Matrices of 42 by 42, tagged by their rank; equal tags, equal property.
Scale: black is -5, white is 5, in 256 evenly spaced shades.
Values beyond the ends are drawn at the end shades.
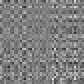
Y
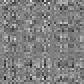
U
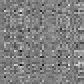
U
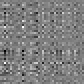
Y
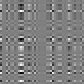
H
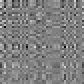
Y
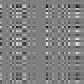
H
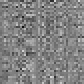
U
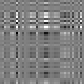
H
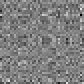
U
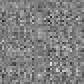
U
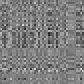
Y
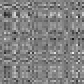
Y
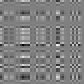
H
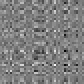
Y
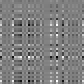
H
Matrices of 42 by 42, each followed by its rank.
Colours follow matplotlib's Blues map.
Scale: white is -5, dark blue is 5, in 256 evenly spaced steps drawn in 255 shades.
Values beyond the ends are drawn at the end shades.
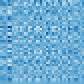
three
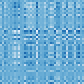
two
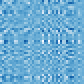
three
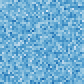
full rank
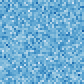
full rank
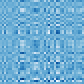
two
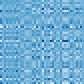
three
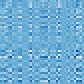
two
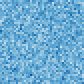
full rank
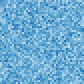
full rank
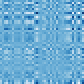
two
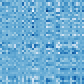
three
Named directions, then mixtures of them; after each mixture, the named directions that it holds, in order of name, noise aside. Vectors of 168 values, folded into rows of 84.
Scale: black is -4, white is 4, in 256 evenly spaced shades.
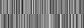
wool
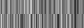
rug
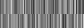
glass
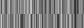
rug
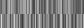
glass, rug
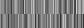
glass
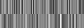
glass, wool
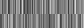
rug, wool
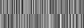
wool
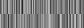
wool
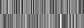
glass, wool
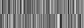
rug, wool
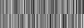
glass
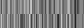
rug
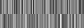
glass, wool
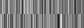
rug, wool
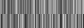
glass, rug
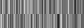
rug, wool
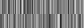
rug, wool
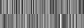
glass, wool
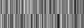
rug, wool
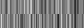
rug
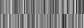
glass
